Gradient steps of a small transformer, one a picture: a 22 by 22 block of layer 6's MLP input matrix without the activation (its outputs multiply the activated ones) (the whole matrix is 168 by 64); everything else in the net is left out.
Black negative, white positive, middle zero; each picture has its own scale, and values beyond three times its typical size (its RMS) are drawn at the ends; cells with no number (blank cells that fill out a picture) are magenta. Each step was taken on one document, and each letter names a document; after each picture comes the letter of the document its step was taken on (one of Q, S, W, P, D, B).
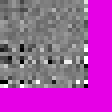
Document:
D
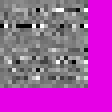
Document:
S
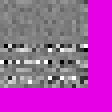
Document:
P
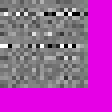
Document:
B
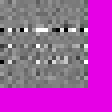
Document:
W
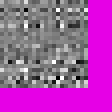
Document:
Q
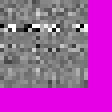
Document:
W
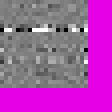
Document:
W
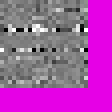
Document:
W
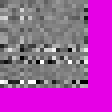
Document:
D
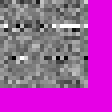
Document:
S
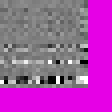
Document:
P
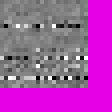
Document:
S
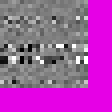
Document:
D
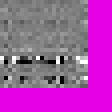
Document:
P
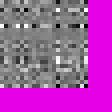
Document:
Q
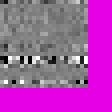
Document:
D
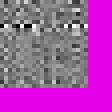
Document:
S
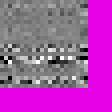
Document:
P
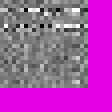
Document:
S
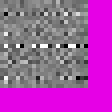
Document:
B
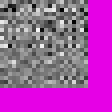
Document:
B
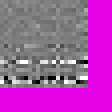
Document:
P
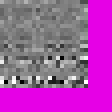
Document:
P
